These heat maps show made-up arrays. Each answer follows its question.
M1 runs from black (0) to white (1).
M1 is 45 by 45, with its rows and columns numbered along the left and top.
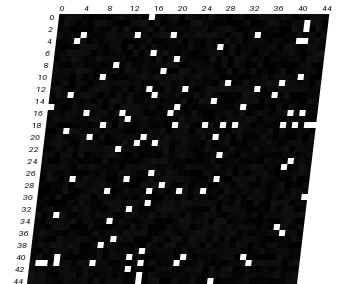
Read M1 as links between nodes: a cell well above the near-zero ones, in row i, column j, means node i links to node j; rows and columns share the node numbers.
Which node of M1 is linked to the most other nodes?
node 18
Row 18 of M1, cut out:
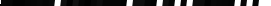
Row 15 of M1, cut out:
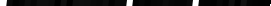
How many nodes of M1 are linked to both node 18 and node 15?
1
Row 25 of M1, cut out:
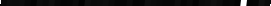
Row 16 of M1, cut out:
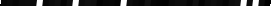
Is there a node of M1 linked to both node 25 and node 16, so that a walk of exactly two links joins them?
yes
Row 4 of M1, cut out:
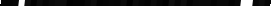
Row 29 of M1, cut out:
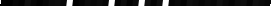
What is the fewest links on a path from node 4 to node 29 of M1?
3
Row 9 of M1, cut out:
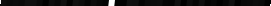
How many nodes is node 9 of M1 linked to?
1
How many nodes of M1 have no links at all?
0
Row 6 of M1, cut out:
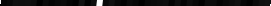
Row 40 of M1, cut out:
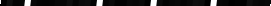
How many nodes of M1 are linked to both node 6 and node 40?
1
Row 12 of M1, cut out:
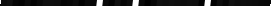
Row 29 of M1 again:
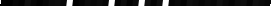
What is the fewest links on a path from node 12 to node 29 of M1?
6
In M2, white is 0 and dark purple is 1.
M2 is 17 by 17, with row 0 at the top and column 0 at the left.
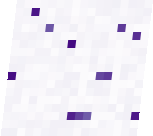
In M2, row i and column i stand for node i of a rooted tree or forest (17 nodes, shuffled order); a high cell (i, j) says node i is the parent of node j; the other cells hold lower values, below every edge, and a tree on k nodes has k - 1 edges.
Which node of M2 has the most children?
14
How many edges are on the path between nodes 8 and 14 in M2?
1
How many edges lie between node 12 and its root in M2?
2
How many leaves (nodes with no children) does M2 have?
11
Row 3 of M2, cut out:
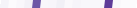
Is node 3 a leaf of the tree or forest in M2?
no
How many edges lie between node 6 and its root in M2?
0
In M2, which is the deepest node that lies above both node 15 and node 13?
3
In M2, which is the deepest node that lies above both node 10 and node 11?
14
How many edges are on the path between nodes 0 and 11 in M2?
2
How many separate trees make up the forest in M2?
5
